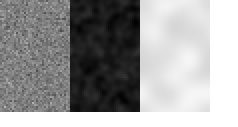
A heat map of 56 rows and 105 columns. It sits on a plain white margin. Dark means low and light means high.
The table splits into one row of 3 panels. Panel 1,1: middling, fine-grained. Panel 1,2: very low, blotchy, faint in contrast. Panel 1,3: very high, smooth, faint in contrast.
